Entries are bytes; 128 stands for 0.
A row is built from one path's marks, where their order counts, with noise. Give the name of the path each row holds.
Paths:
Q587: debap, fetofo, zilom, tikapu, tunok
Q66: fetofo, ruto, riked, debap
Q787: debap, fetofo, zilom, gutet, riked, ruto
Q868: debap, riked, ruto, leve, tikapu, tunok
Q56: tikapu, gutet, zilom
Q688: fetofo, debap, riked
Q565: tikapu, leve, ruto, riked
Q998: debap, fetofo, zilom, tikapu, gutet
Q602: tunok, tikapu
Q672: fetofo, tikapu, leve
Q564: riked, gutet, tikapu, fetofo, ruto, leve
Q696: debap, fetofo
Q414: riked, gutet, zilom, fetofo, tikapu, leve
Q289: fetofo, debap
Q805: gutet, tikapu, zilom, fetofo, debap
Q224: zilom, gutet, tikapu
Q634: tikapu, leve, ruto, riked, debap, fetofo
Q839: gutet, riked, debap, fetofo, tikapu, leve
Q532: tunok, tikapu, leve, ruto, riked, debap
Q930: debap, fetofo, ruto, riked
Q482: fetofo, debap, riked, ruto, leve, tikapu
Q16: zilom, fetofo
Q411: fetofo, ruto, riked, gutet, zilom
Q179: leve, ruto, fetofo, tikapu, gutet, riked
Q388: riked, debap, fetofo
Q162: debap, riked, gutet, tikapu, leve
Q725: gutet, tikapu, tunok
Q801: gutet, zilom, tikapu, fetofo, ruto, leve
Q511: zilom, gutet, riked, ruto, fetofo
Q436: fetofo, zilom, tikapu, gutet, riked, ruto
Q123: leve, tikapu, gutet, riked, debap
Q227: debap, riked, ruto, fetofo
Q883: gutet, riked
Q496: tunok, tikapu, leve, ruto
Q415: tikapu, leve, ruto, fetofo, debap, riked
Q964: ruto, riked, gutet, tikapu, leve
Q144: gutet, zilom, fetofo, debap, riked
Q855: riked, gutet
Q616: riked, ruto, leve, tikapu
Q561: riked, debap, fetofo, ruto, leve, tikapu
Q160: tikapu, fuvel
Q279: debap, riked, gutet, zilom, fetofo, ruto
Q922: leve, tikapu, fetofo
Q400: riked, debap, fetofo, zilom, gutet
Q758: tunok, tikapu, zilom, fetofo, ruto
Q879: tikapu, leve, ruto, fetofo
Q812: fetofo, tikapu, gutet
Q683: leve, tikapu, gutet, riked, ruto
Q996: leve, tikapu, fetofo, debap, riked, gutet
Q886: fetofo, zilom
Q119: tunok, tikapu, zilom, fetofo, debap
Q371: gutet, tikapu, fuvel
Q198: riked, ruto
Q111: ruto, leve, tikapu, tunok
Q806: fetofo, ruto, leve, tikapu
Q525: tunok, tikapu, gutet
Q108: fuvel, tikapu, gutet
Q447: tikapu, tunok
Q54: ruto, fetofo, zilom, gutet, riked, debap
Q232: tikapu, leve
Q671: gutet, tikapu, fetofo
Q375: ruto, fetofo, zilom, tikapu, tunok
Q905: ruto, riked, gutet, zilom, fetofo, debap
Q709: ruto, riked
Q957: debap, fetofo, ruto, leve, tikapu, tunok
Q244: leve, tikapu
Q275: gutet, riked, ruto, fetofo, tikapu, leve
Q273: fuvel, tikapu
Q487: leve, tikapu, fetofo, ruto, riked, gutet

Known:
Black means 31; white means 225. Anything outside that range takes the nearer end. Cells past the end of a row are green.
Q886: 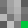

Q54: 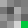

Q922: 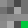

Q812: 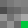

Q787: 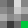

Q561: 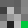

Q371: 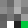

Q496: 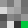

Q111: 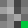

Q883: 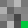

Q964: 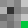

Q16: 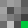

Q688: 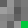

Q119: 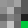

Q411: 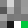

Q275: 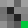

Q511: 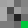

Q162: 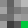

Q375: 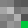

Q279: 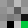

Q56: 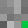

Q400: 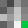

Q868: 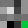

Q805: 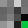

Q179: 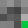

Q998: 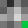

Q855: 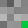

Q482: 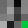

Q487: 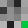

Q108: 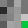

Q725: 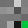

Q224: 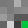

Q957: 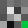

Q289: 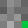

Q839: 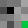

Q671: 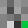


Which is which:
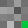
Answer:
Q447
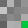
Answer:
Q709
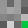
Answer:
Q525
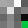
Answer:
Q758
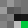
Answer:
Q144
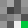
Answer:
Q905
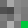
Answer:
Q672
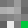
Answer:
Q602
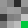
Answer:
Q532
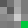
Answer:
Q696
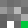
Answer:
Q160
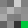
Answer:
Q198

